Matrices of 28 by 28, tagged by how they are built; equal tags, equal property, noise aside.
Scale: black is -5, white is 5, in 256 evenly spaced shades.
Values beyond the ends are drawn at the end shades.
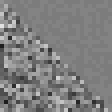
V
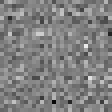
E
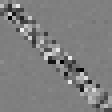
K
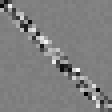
K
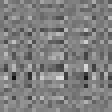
E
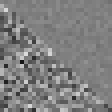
V
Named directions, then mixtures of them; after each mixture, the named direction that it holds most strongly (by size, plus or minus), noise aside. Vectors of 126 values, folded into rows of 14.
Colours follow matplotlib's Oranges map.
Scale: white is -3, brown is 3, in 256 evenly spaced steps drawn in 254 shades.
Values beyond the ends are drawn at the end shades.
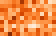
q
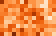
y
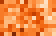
y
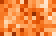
y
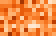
q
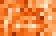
y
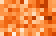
y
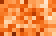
y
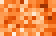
y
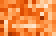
q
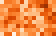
y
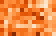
y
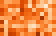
q
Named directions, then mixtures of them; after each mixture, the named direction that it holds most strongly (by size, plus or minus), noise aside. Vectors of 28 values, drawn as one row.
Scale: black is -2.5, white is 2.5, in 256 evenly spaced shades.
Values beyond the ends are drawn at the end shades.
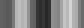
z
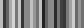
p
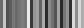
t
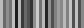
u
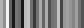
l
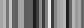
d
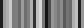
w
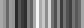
z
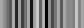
u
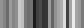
d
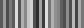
u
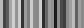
p
